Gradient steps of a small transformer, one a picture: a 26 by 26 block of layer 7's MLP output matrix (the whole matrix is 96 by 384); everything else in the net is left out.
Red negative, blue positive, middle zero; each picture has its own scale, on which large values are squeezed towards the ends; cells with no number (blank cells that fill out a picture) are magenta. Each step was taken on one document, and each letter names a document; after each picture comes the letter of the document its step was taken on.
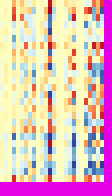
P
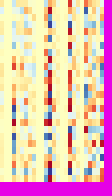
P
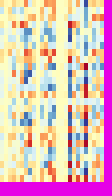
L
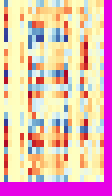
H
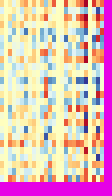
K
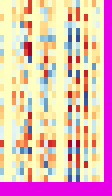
K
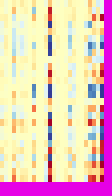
P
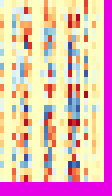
K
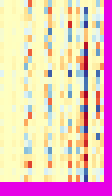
L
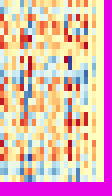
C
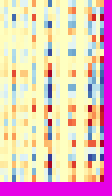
P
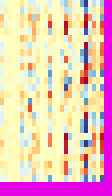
H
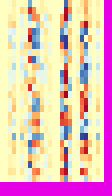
H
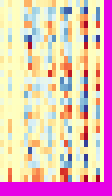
L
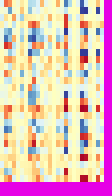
H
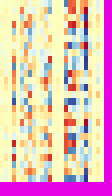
H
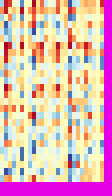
C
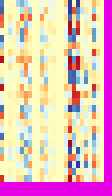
K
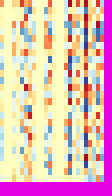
L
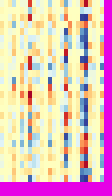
H
